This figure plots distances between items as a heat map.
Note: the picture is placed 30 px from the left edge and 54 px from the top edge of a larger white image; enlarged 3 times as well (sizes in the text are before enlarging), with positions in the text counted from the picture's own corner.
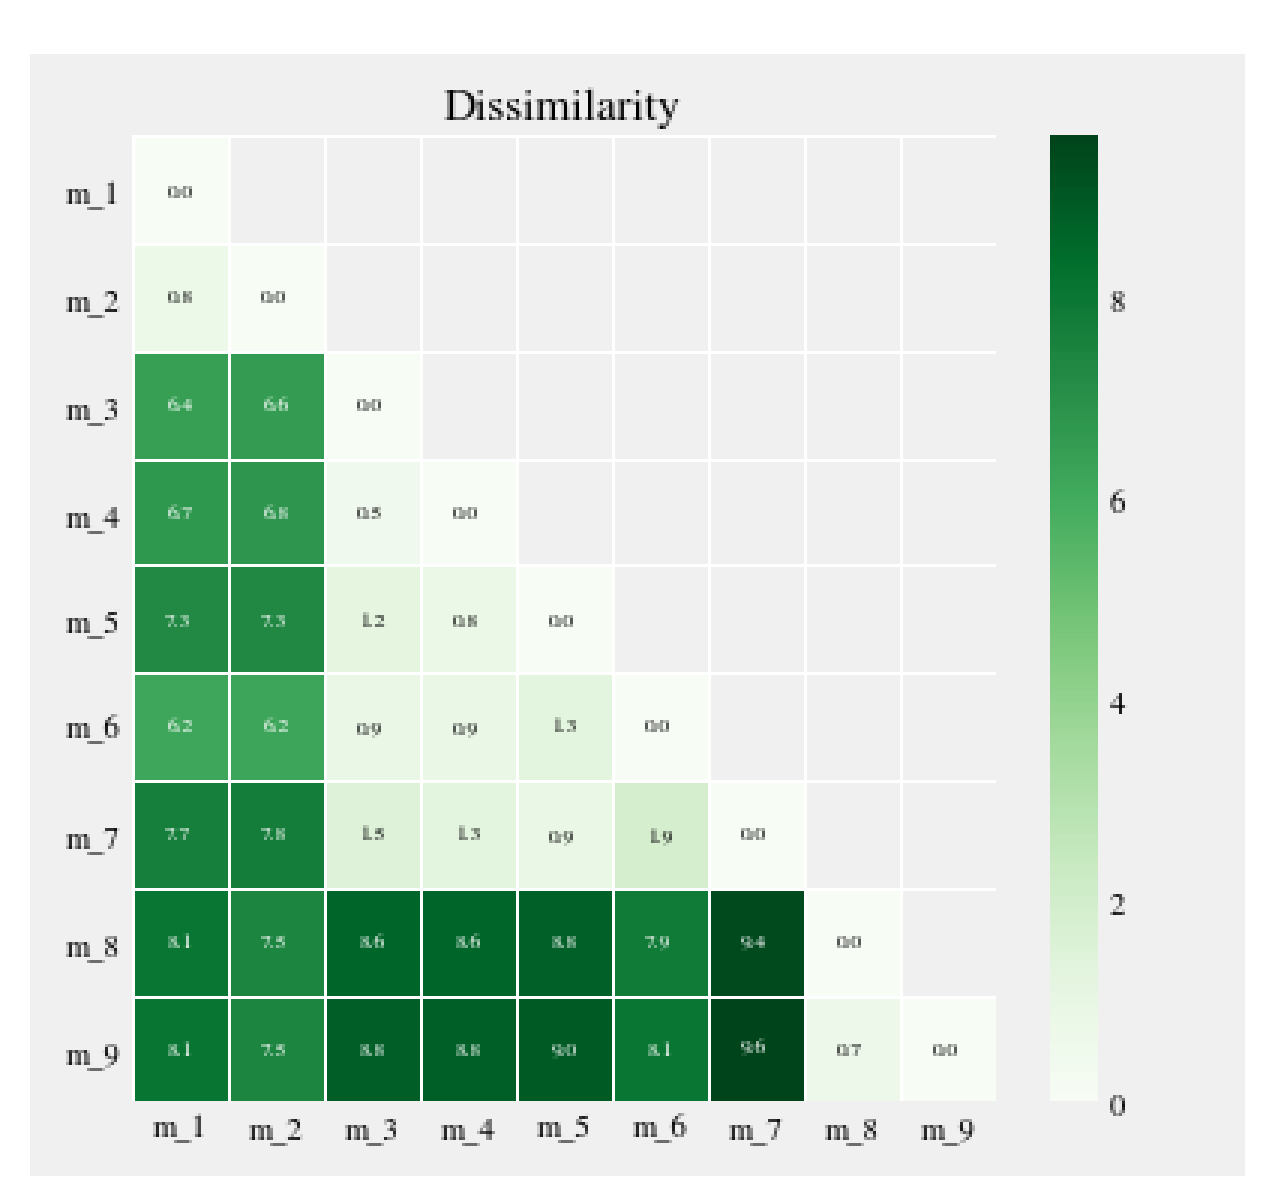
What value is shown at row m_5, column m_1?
7.3
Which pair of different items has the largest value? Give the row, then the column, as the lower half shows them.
m_9, m_7
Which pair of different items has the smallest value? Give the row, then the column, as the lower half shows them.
m_4, m_3
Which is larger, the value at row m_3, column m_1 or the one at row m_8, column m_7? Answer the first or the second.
the second
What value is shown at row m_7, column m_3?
1.5
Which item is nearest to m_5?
m_4
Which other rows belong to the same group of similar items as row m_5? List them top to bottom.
m_3, m_4, m_6, m_7
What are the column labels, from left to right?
m_1, m_2, m_3, m_4, m_5, m_6, m_7, m_8, m_9
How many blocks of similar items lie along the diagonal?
3
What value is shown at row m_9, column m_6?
8.1
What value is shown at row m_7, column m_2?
7.8
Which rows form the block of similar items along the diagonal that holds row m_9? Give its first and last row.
m_8 to m_9
